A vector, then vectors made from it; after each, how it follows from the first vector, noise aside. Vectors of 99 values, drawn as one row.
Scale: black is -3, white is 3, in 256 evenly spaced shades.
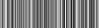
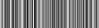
reversed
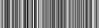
reversed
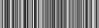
reversed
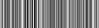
reversed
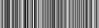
reversed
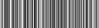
reversed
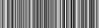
copied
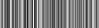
reversed
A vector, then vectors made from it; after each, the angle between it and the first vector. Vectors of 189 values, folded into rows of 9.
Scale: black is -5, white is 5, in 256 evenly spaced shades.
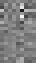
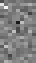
orthogonal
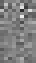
nearly parallel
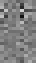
nearly opposite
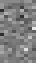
partly opposed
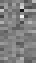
nearly parallel
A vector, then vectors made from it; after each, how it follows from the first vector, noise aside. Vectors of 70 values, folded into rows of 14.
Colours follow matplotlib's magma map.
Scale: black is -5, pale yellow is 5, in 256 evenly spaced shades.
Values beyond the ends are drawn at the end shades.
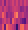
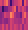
reversed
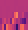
partly zeroed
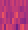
shrunk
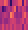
reversed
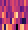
scaled up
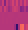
partly zeroed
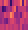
reversed
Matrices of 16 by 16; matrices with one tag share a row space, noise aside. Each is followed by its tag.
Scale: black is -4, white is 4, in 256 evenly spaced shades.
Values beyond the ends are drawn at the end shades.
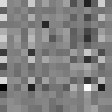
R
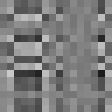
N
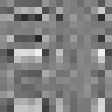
N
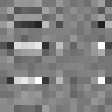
N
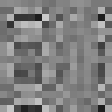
N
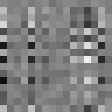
R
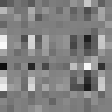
R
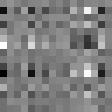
R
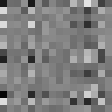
R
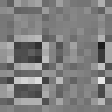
N
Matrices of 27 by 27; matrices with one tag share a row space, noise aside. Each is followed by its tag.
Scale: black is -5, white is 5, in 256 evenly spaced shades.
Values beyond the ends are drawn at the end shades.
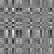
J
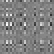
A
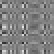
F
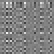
A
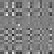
J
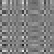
F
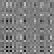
A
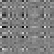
F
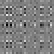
A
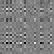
A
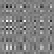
A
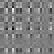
J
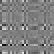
F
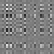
A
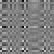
F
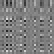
A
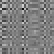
F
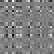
J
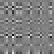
J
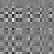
J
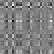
J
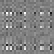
A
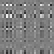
A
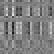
J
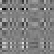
F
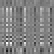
A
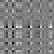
J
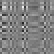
F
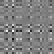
J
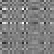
F
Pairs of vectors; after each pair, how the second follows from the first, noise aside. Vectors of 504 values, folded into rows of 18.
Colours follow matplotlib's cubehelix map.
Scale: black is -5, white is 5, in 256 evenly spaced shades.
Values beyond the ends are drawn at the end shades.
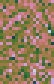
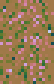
partly zeroed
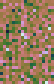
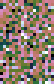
scaled up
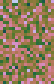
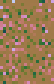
partly zeroed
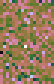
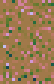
partly zeroed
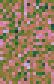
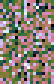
scaled up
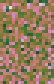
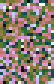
scaled up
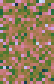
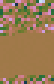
partly zeroed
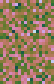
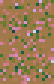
partly zeroed
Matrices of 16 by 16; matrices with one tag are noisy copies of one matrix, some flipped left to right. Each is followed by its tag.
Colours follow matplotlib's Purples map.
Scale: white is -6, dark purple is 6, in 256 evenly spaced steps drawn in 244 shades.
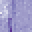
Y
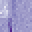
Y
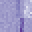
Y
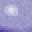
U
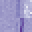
Y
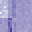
Y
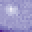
U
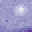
U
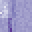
Y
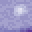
U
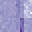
Y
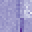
Y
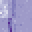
Y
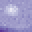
U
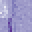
Y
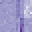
Y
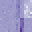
Y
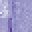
Y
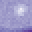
U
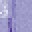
Y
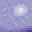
U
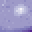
U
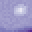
U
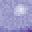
U
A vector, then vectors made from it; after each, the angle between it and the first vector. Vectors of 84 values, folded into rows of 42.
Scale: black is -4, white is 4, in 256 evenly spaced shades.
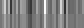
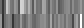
orthogonal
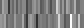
orthogonal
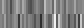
partly aligned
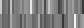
partly opposed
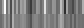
nearly parallel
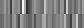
partly aligned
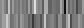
partly aligned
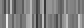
partly opposed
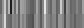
nearly parallel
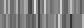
partly aligned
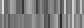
partly opposed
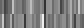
partly opposed
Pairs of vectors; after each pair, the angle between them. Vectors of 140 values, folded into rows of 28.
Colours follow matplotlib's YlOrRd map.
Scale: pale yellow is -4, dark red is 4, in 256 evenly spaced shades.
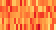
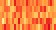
partly opposed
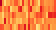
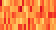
nearly parallel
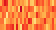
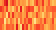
nearly parallel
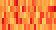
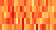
partly opposed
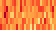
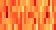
orthogonal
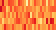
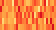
partly aligned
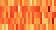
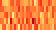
orthogonal
